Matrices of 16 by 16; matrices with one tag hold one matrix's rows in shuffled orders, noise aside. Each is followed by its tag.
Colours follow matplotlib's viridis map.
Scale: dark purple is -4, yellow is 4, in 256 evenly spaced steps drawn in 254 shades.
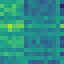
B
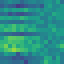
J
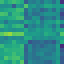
B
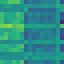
B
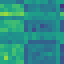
B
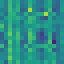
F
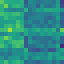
B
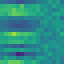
J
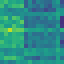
B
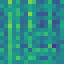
F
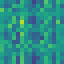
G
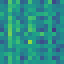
F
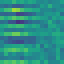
J
